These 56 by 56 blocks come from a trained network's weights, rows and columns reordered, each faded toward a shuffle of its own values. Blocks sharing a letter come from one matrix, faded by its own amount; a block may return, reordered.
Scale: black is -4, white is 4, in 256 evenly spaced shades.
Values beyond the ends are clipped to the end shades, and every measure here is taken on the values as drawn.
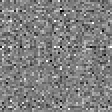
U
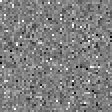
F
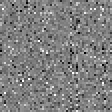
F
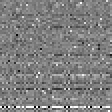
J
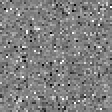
F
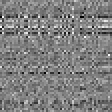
J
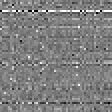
J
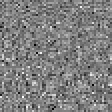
U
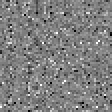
F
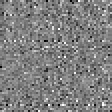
U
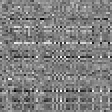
J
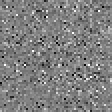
F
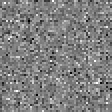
U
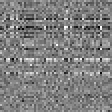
J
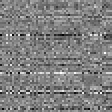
J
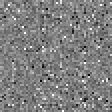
F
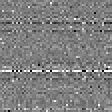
J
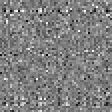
U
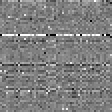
J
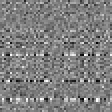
J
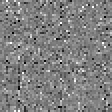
F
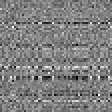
J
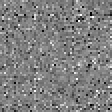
F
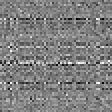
J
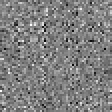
U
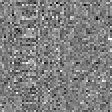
U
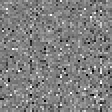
F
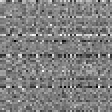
J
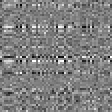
J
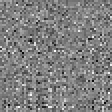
U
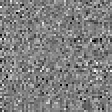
U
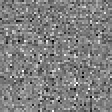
U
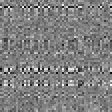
J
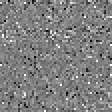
F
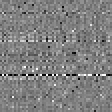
J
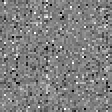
F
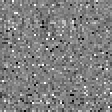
F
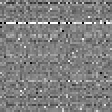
J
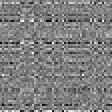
J
